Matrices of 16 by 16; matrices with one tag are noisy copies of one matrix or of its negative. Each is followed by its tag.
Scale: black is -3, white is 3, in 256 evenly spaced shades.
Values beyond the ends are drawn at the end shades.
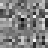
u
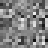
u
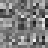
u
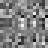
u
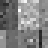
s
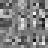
u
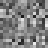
u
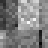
s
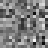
u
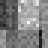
s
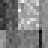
s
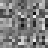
u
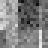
s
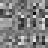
u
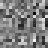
u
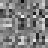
u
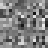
u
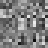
u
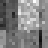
s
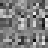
u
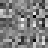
u
